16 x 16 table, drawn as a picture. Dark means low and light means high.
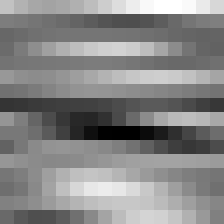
Overall the values sit about 50% of the way up the scale. The ninth with the lowest average is the centre. The grain runs across in streaks. There is no overall slope.
